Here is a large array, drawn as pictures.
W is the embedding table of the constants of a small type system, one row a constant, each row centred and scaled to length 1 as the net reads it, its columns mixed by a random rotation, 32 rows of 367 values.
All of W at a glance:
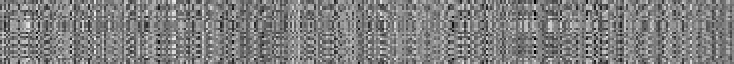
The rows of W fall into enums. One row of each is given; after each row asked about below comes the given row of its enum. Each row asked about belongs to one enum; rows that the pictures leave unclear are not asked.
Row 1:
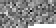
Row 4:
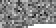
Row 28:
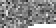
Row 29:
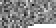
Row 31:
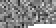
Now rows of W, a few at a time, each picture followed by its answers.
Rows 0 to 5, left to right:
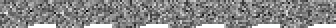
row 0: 1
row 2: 31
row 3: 4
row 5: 28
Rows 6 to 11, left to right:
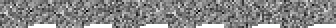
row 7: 1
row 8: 29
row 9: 1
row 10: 31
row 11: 29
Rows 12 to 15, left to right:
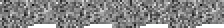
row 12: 29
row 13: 29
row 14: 31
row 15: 29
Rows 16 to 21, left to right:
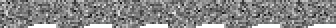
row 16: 28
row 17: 4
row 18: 28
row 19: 1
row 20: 4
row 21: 4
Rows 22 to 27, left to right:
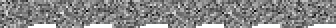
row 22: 28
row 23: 1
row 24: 4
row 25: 1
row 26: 1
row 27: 4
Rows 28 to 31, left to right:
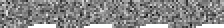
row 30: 4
